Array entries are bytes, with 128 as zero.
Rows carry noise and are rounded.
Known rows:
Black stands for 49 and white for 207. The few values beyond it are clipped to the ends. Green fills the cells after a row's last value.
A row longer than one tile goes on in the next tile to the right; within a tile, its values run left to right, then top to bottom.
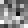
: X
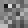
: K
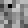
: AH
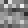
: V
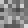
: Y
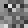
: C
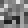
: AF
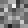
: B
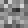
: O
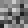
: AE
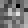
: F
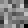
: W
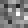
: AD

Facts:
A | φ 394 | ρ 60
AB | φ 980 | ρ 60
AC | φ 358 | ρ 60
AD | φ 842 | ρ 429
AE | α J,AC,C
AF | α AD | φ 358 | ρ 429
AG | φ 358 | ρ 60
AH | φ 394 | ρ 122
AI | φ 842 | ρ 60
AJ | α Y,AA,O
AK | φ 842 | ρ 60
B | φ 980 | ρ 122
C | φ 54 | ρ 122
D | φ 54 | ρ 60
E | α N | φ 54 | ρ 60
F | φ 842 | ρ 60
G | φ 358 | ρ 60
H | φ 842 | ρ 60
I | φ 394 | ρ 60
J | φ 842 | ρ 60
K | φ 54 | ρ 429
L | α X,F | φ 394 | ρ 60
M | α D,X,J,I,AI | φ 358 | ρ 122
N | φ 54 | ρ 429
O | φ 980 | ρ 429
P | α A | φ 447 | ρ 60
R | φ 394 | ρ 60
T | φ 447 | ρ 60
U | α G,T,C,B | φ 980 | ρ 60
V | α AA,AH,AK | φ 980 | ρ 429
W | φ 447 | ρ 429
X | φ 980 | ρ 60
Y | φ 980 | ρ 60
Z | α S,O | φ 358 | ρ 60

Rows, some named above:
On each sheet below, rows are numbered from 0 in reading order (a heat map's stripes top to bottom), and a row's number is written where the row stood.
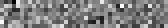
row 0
Z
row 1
Y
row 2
N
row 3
AF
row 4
E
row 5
N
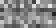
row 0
Y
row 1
V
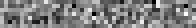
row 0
AC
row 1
AF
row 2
H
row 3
U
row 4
M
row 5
Z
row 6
AK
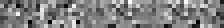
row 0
J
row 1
L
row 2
I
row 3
AA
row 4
AJ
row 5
S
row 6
AJ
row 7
P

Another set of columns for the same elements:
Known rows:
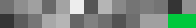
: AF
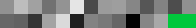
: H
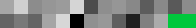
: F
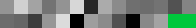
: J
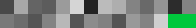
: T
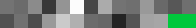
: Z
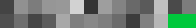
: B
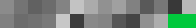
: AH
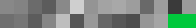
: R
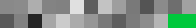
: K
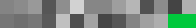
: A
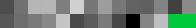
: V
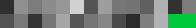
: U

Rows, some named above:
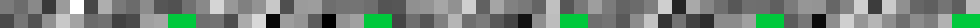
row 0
Z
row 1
AI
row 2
AB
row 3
S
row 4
C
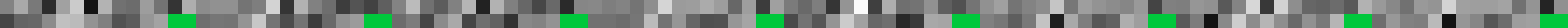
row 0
AC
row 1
AJ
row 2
AE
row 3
R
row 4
Z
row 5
I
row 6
C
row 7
L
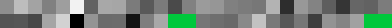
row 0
AD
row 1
AA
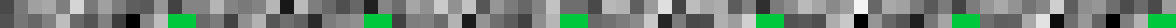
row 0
V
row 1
AE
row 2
X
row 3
P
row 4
AD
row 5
AK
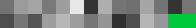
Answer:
M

